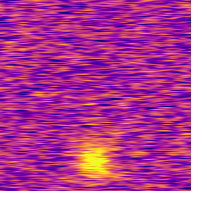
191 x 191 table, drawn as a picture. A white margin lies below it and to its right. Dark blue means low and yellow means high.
The grain runs across in streaks. The ninth with the highest average is the bottom middle. A single bump stands in the bottom middle.
